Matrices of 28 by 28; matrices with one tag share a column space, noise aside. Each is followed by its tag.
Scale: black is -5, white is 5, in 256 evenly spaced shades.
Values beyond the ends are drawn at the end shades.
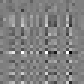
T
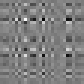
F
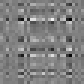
F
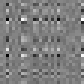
F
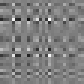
F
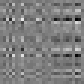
F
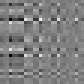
F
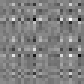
F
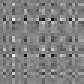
F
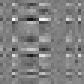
F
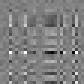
T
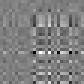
T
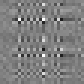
F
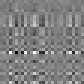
T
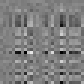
T
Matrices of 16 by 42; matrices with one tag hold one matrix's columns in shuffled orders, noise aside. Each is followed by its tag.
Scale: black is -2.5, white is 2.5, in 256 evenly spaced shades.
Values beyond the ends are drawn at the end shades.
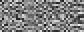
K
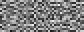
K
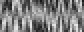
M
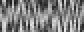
M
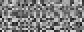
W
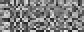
W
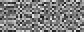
K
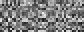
W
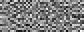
K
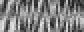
M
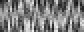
M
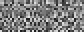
W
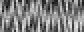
M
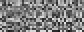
W
